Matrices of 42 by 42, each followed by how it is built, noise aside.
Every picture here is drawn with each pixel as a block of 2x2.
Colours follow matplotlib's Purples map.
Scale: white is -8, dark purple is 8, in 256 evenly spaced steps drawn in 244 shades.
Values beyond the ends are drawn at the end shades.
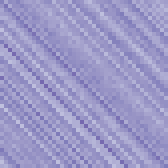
Toeplitz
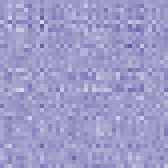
low rank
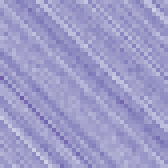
Toeplitz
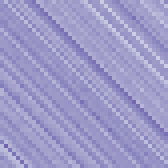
Toeplitz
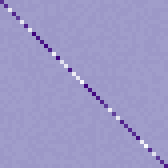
diagonal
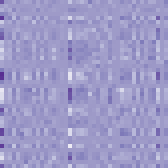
low rank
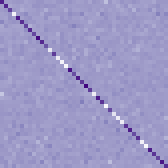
diagonal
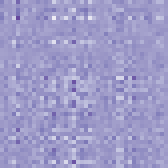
low rank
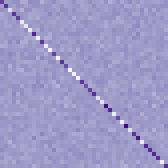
diagonal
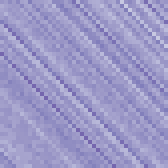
Toeplitz
